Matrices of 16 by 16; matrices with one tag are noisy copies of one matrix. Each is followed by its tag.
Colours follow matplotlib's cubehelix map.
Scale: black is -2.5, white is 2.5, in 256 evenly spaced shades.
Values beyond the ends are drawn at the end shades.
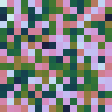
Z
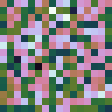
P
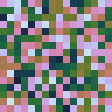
Z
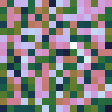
P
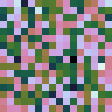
Z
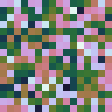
Z
